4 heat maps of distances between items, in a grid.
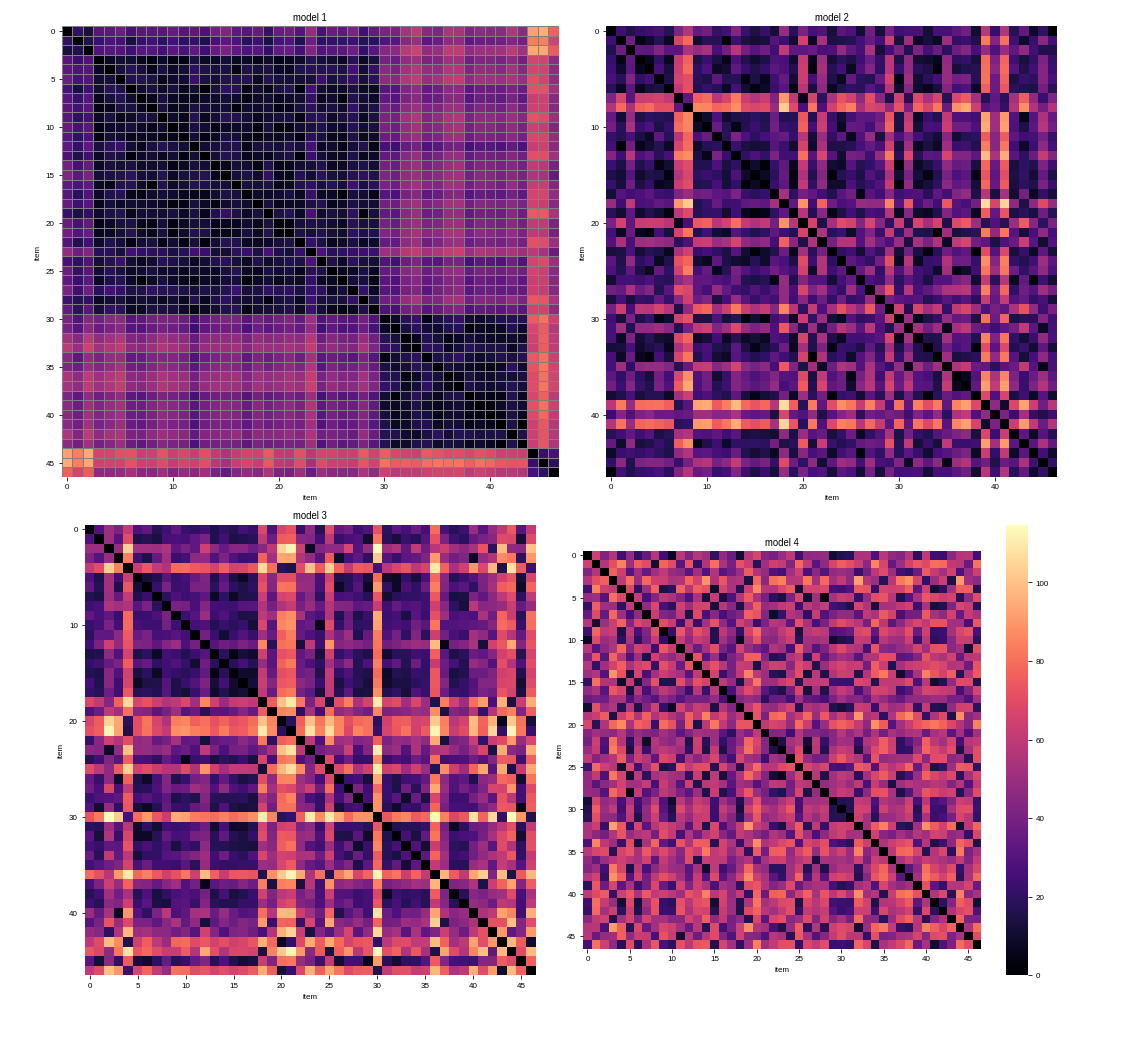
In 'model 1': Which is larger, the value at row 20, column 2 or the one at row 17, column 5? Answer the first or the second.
the first
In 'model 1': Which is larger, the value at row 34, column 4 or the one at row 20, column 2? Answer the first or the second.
the first
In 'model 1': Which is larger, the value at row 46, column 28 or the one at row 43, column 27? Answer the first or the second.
the first
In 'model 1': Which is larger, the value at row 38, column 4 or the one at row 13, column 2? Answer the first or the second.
the first
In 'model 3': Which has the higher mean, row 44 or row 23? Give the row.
44
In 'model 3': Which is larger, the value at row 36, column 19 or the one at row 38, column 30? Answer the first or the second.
the first
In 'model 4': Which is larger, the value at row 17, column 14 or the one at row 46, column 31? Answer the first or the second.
the first
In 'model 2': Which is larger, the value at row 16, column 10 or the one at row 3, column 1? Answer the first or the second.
the first
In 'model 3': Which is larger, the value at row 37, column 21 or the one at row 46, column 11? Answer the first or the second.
the first
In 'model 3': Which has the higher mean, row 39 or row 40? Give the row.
40
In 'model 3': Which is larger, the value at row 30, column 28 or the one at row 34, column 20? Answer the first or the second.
the first
